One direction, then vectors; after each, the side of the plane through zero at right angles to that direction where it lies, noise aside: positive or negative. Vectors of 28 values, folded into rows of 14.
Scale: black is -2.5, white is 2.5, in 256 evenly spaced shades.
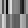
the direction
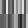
negative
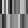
negative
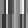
negative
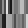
negative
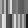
positive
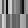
positive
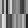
positive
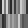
negative
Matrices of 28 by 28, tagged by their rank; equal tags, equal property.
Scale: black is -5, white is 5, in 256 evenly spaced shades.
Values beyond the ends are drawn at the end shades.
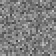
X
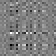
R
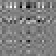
R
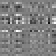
R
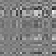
R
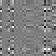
R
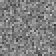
X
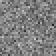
X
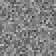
X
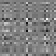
R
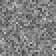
X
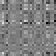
R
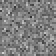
X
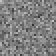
X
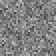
X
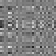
R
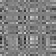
R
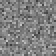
X
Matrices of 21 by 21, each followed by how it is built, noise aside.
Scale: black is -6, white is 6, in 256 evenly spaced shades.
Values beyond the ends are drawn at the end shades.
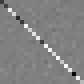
diagonal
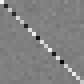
diagonal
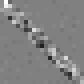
banded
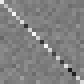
diagonal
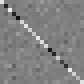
diagonal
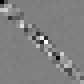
banded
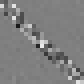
banded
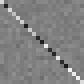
diagonal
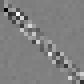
banded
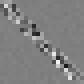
banded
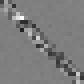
banded
